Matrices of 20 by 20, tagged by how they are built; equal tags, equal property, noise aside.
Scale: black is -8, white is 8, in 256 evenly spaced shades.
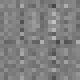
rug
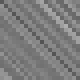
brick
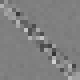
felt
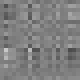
rug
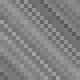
brick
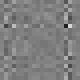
rug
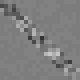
felt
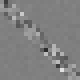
felt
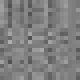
rug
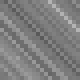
brick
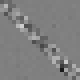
felt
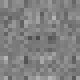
rug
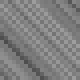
brick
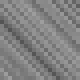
brick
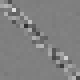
felt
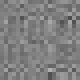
rug
